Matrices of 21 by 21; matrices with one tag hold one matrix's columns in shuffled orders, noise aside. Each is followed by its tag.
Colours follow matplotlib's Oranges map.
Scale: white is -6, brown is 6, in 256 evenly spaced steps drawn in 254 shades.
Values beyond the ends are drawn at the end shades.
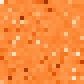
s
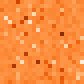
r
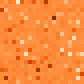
s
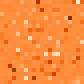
s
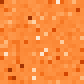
s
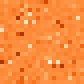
r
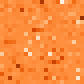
s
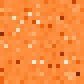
r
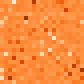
s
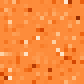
s
